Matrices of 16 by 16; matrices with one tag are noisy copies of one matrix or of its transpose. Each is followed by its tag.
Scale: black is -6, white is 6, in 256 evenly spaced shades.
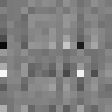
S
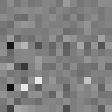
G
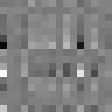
S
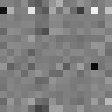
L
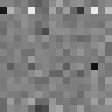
L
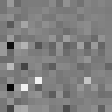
G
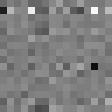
L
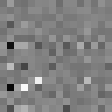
G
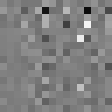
G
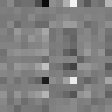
S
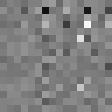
G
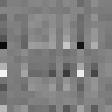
S
